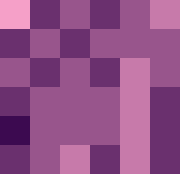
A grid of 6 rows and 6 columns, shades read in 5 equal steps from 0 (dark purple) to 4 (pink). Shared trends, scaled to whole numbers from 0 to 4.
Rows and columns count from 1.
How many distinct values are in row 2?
2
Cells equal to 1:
12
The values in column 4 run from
1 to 2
